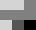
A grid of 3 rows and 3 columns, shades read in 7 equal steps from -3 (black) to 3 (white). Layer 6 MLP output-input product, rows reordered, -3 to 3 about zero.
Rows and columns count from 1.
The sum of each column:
4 1 -3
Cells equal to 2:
3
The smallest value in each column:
0 -1 -3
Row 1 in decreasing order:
2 2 0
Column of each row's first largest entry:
1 1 1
